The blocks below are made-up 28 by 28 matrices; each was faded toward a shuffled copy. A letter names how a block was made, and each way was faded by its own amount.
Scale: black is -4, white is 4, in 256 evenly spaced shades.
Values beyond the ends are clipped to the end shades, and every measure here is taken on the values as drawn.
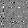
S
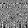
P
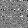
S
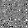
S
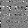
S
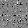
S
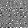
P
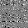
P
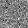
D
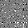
S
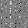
S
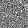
D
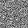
D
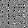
S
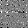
S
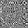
P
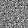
D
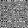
P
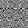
P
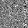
D
